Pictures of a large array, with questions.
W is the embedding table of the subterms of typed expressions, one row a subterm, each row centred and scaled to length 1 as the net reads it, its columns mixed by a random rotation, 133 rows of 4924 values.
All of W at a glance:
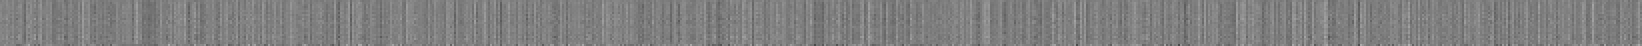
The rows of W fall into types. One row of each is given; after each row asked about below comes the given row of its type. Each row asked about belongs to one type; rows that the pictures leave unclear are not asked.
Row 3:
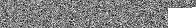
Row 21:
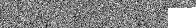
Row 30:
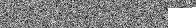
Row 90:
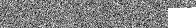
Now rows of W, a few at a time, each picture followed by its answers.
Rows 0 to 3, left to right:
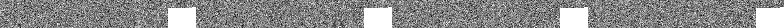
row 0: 30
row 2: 3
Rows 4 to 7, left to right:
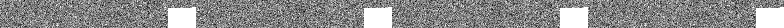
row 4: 90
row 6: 90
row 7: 90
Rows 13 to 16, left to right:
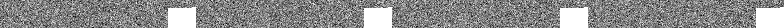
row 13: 21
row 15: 90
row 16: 3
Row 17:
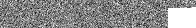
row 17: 90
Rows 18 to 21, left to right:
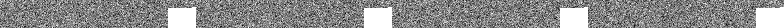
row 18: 90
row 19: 90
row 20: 30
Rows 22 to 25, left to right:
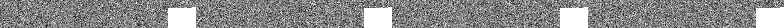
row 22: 21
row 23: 3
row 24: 90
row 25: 30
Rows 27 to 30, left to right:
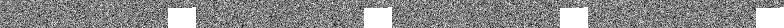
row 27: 3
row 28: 21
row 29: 90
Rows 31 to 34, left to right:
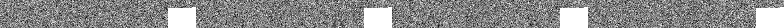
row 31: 30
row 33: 21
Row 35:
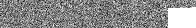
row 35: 90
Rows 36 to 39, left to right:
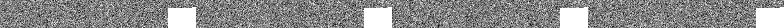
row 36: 3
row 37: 90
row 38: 21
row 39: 90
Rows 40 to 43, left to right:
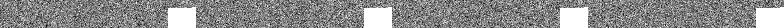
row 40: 21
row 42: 30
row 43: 30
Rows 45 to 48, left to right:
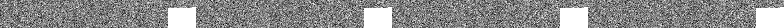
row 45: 21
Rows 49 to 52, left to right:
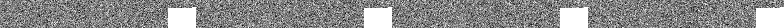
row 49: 3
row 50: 90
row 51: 90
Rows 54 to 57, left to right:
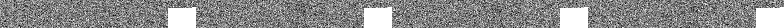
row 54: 3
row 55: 90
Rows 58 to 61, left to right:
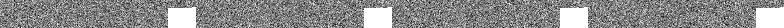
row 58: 30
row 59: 90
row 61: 21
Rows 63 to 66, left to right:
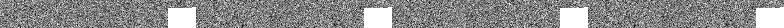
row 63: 30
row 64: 21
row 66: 21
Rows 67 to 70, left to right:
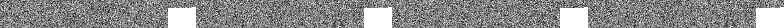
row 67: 21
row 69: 3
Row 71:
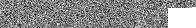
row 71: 30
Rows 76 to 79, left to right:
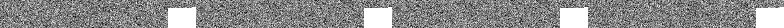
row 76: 21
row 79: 90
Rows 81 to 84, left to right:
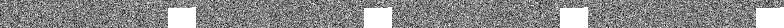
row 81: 21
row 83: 90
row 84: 30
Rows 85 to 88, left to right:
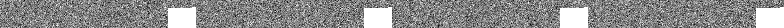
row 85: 90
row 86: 3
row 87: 21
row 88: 3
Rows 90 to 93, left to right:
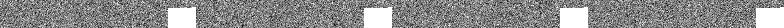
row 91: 21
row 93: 3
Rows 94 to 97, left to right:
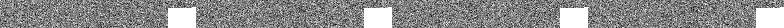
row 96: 3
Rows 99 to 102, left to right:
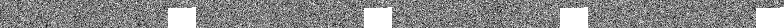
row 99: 21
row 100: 90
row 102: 30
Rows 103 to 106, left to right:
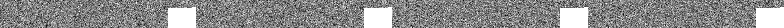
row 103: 21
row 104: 30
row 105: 3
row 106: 30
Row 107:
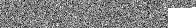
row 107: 90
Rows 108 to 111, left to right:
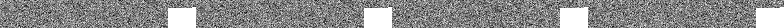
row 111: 90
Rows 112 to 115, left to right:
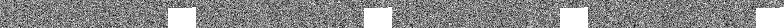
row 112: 3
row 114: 30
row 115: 21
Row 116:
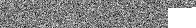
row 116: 90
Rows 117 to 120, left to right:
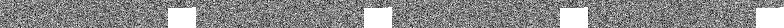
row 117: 30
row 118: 30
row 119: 30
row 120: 21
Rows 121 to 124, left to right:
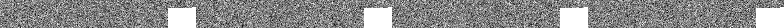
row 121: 30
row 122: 21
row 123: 90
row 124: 3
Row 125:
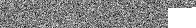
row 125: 90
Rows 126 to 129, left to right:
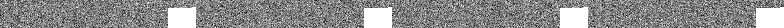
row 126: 21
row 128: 90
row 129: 3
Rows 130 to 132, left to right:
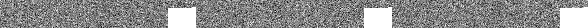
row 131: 3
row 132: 90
